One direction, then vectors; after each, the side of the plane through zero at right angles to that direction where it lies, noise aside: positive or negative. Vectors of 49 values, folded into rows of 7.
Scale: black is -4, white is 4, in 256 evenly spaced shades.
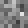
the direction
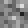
negative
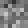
negative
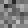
negative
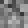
negative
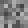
positive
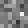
positive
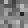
negative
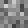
positive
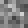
positive
